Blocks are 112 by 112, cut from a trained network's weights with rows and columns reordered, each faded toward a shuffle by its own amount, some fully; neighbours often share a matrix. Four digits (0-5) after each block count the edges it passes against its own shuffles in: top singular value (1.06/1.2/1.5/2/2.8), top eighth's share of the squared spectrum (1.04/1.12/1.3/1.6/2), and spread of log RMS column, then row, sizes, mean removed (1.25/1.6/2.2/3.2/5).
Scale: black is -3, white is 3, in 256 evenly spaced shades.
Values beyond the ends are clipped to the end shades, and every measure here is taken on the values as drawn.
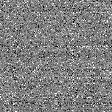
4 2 1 2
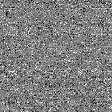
3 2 0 1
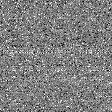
3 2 0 2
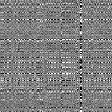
5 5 3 4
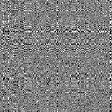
5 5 3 3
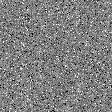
0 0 0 0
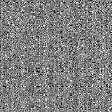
3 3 1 2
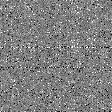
3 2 0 2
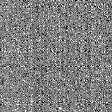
3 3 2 3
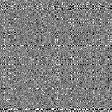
5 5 3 4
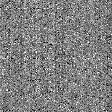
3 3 1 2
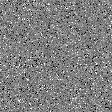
2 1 0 1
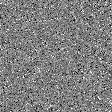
0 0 0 0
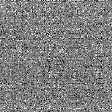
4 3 2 2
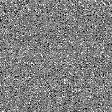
3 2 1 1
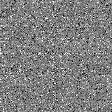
3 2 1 1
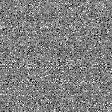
3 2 1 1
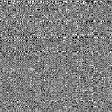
4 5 2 3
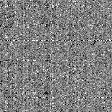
3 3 1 2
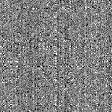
3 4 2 2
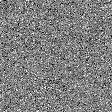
0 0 0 0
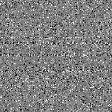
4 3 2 3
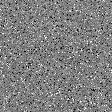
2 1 0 0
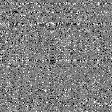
4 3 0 3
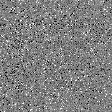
3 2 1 1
